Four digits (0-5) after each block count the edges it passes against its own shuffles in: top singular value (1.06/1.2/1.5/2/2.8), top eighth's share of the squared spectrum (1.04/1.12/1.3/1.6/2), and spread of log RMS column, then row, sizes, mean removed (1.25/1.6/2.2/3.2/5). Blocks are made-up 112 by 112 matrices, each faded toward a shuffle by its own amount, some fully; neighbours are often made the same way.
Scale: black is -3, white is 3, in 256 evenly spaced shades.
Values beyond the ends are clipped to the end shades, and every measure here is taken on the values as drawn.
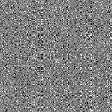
5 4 3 3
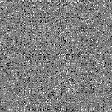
4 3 2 2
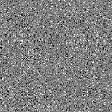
4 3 2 2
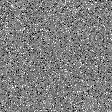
2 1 0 0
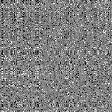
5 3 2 2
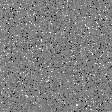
0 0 0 0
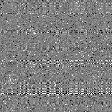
5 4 2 3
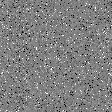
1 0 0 0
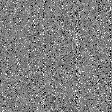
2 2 3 0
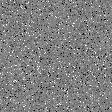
0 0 0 0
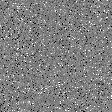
0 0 1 0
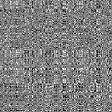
5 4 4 3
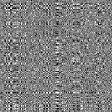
5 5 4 4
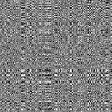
5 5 4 4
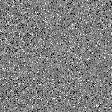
3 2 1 1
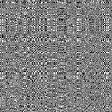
5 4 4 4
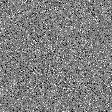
0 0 0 1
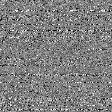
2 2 0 4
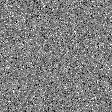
0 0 0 1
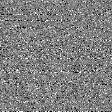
1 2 0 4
